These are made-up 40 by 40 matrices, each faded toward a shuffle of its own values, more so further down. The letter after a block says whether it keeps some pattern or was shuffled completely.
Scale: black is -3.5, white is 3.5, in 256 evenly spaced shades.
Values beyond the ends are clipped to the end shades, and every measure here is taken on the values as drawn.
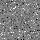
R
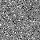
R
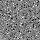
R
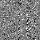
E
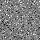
R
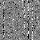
E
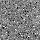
R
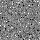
R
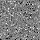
R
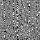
E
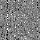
E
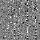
E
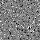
R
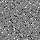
R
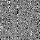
E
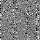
E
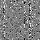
E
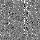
E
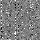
E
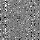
E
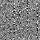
E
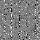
E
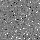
R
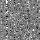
E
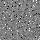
R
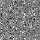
E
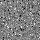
R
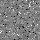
R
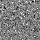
R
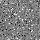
R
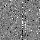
E
